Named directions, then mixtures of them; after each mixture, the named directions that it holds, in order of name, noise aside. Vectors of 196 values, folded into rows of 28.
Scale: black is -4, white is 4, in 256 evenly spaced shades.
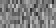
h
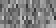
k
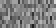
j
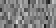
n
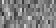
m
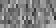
k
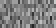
j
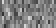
m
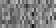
j, k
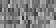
h, k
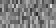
h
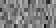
n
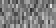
h, m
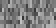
h, k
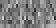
k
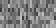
h, k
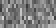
k, m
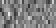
m, n
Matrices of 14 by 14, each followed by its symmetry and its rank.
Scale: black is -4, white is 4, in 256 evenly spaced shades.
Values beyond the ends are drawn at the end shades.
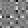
antisymmetric, rank two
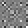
symmetric, rank three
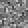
neither, full rank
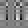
neither, rank one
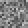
neither, full rank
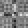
antisymmetric, rank two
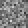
neither, full rank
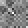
symmetric, rank three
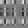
neither, rank one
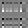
neither, rank one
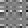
neither, rank one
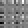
antisymmetric, rank two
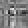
antisymmetric, rank two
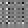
neither, rank one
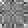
symmetric, rank three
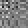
antisymmetric, rank two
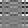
neither, rank one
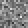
neither, full rank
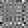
antisymmetric, rank two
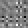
antisymmetric, rank two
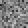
neither, full rank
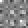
symmetric, rank three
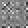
symmetric, rank three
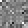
symmetric, rank three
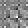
symmetric, rank three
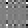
neither, rank one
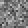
neither, full rank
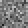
neither, full rank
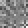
symmetric, rank three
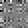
antisymmetric, rank two
